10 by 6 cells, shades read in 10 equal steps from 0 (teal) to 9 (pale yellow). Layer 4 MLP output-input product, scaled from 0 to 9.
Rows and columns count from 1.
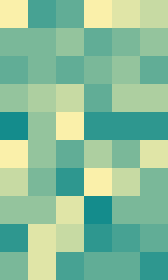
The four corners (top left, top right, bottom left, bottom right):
9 7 4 1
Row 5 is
0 5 9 1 1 1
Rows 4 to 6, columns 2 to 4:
6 7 3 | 5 9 1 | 5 3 6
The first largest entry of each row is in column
1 3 5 3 3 1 4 3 2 2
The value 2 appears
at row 1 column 2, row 9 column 5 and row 10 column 3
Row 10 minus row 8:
-1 3 -6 3 -1 -3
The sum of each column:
47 51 48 39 44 42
